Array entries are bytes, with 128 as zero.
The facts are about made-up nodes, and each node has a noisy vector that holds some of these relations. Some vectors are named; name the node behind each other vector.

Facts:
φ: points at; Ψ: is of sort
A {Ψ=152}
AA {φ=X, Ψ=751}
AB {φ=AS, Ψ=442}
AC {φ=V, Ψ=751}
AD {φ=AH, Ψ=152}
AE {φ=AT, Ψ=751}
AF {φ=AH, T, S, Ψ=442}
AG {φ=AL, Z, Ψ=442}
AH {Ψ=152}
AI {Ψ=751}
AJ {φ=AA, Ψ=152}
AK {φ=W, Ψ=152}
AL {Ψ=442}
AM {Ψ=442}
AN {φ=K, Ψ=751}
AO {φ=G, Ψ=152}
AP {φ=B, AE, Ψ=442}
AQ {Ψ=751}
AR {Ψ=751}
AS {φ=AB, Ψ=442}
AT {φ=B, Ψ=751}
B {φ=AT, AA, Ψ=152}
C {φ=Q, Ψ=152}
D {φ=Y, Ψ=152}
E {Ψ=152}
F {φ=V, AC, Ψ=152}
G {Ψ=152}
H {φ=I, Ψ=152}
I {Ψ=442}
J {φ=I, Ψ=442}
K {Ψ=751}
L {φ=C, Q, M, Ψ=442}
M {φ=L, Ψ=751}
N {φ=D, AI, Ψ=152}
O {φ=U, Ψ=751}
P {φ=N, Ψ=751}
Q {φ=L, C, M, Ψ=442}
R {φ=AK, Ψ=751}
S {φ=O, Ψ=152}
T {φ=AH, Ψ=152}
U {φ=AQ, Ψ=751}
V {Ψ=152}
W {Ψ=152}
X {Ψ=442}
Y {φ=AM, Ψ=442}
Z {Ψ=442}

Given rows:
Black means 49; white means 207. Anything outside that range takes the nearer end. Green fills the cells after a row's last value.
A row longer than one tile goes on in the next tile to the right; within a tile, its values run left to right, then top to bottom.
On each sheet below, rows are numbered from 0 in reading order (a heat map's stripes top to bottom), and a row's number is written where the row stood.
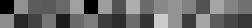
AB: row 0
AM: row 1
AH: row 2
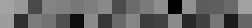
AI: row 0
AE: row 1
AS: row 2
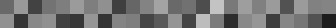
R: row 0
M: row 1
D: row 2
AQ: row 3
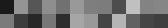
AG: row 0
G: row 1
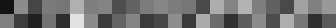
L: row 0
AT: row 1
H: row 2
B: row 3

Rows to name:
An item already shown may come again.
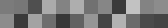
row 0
H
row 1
W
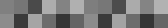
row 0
H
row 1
H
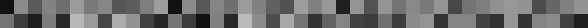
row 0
AP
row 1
AA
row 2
AP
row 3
B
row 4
X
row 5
AN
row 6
P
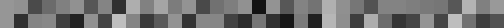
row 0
P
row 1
AK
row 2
AN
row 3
J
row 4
T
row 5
AO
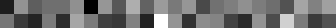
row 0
AF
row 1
Y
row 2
AN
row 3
AJ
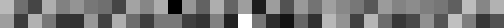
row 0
N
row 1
C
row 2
Y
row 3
I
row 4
AD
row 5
S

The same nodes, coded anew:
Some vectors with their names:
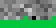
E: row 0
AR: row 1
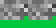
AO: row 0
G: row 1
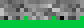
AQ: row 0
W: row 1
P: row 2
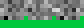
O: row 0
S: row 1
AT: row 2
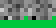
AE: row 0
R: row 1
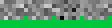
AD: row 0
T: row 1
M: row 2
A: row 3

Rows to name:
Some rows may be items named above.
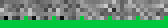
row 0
P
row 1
AQ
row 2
R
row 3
W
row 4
S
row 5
AK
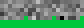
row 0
N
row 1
AF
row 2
P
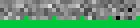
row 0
C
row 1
B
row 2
AJ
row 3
AF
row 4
M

